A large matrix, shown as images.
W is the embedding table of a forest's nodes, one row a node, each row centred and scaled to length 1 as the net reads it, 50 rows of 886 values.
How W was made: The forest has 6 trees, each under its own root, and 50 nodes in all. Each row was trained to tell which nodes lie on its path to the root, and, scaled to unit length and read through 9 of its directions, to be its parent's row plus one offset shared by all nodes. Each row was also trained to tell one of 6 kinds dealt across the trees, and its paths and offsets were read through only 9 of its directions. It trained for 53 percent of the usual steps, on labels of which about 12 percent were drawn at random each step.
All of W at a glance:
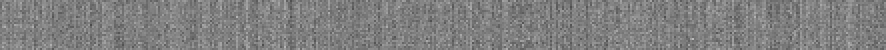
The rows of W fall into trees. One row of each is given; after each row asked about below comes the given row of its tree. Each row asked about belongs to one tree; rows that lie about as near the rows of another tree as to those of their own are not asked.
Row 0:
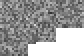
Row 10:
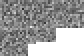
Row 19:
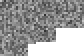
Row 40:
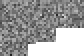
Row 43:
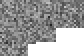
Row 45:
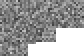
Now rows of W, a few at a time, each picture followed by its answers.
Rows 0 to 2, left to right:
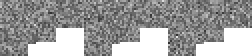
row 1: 45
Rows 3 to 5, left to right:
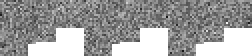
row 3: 45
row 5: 45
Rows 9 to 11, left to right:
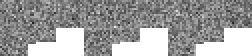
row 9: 43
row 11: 43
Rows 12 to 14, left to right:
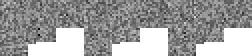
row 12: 43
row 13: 0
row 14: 0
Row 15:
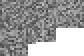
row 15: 40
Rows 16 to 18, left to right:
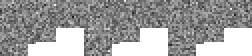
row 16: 43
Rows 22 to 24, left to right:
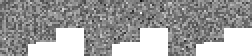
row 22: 19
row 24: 45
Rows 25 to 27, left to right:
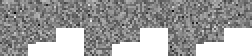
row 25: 43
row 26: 43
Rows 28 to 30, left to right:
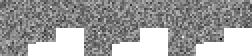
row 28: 19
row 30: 45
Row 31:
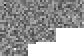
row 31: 10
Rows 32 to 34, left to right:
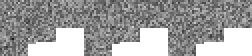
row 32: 45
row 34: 10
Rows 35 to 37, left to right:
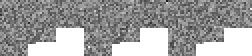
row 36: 43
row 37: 45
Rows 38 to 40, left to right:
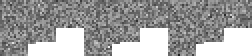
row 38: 40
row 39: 0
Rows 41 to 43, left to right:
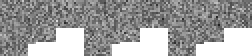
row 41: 45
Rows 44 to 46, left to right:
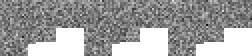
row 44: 45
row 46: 43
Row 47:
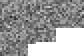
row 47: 40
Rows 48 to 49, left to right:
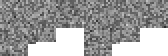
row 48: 0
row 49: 43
